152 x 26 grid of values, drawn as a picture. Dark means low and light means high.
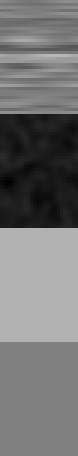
The table splits into 4 rows of 1 panel. Panel 1,1: middling, streaked across. Panel 2,1: very low, blotchy, faint in contrast. Panel 3,1: high, flat. Panel 4,1: middling, flat.
